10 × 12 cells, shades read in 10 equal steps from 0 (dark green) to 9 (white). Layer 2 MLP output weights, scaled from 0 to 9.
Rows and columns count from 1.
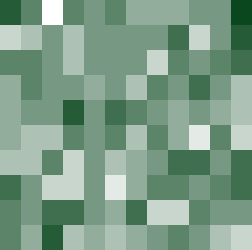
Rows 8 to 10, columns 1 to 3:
2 4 7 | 3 4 2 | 3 5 1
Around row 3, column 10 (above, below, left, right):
7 2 3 3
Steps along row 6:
up same down up down up down up up down up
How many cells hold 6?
15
